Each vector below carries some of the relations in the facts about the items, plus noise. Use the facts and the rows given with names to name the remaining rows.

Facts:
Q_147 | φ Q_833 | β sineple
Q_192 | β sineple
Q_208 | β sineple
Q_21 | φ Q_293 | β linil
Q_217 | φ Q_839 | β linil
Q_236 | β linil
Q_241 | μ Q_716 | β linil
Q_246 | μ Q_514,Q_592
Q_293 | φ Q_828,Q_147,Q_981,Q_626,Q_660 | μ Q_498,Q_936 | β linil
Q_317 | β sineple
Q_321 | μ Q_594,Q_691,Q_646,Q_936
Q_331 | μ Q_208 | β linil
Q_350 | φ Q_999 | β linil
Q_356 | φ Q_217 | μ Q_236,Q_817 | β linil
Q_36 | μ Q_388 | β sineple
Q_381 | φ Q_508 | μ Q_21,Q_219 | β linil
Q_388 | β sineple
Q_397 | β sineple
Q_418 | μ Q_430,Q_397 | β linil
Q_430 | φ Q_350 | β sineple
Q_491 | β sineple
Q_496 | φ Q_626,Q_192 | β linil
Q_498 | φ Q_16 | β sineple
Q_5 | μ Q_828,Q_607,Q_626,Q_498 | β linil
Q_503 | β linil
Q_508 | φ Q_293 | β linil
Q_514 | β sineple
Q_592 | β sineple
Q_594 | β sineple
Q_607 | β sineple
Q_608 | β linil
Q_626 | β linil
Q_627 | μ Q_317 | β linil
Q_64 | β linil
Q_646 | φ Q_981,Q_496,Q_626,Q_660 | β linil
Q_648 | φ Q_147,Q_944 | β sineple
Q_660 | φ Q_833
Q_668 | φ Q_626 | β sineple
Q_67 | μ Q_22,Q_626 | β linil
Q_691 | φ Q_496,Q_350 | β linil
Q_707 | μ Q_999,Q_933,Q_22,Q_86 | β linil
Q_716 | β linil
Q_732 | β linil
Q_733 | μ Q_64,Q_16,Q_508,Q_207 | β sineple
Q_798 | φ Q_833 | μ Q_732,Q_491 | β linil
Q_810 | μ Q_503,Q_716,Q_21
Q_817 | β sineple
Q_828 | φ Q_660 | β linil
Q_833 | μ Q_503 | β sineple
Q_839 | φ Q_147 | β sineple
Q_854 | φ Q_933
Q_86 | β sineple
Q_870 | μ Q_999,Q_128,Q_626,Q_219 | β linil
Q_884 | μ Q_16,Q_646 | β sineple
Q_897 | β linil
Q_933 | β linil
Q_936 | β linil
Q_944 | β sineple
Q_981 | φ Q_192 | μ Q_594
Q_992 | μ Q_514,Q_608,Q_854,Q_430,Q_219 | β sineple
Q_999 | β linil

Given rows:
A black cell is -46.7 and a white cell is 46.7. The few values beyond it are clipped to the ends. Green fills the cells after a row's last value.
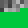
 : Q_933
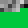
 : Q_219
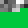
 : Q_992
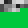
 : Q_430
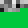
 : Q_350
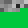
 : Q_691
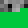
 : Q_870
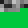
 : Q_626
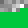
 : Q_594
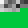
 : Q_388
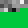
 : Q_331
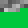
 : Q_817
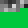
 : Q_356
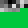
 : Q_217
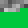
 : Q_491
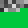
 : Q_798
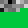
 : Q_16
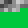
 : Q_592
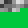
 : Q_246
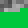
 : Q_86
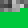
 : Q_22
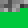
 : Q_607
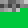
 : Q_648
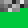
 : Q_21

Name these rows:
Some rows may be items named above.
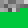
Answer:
Q_936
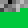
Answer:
Q_733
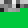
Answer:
Q_350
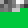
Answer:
Q_992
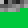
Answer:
Q_503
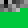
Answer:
Q_833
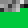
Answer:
Q_219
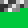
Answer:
Q_508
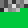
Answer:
Q_798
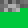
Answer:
Q_192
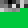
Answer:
Q_217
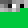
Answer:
Q_828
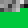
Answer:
Q_219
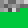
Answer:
Q_936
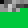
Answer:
Q_496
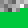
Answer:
Q_321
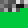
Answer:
Q_498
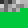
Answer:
Q_646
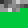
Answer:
Q_668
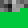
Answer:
Q_67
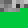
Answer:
Q_691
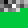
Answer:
Q_660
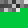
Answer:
Q_147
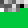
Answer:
Q_293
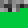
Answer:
Q_5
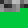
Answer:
Q_626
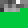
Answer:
Q_854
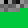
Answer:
Q_810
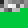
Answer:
Q_981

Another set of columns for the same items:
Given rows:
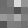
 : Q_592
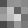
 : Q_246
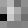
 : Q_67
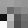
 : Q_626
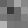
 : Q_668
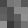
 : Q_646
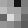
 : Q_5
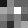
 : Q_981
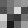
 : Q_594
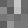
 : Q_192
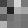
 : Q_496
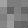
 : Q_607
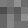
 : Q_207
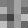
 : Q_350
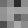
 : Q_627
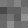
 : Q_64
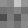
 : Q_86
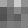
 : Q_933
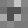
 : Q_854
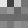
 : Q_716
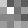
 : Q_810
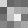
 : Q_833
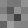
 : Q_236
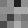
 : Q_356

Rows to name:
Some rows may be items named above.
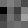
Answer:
Q_16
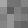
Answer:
Q_607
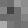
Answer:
Q_668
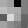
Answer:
Q_5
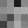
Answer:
Q_356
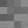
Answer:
Q_648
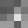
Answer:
Q_147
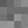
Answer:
Q_648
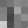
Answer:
Q_691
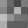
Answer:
Q_936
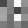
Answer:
Q_430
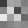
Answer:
Q_992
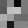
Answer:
Q_321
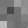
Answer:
Q_668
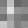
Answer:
Q_870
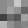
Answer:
Q_999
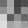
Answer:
Q_381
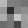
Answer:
Q_660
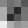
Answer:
Q_21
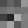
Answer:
Q_839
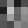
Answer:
Q_884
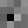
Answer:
Q_217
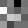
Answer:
Q_293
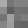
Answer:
Q_607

